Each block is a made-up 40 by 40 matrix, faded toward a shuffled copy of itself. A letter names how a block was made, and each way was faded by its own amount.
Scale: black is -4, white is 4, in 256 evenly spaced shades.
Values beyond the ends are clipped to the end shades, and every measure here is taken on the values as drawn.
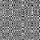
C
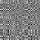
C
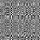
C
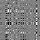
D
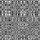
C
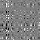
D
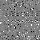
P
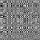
C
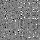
P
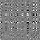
D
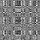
C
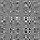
D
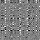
D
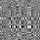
C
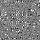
P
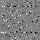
P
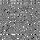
P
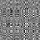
C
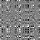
D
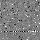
P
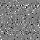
P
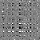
D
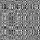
C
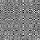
C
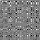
D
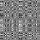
C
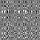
C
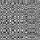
C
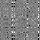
D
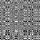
C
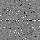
P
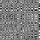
C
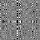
D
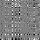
D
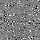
P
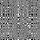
D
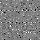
P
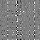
D
